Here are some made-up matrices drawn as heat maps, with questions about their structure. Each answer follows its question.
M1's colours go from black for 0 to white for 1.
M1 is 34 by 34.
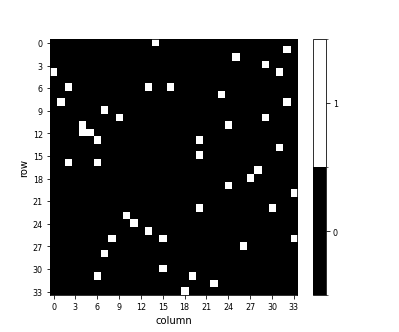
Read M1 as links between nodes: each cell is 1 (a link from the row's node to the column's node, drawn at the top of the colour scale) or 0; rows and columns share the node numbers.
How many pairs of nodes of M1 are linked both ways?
3
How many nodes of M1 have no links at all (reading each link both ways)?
1
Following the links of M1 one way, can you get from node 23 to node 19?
no
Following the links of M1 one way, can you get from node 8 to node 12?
no
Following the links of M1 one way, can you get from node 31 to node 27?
yes
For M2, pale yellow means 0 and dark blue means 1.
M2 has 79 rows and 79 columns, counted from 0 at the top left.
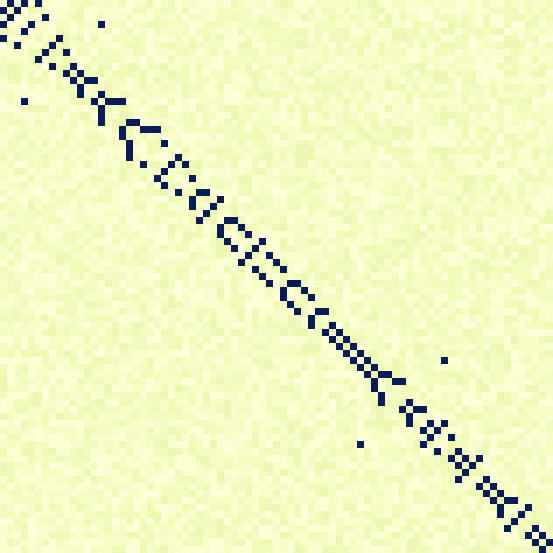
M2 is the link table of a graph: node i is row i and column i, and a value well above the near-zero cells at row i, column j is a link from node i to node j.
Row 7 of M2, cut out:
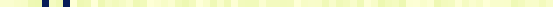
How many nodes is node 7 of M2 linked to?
2
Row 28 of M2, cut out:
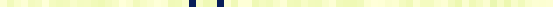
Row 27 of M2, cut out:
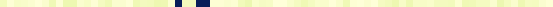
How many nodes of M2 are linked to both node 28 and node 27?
0
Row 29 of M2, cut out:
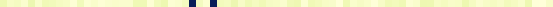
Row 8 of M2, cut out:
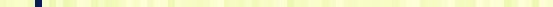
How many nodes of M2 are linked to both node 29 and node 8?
0
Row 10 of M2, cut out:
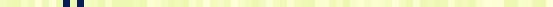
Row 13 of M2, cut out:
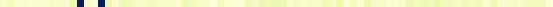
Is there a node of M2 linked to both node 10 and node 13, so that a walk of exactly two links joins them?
yes
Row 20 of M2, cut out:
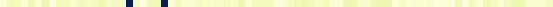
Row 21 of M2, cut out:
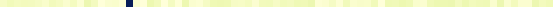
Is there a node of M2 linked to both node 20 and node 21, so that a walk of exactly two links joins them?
yes
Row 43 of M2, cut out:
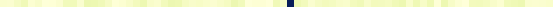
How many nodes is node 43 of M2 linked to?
1
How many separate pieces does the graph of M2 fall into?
1
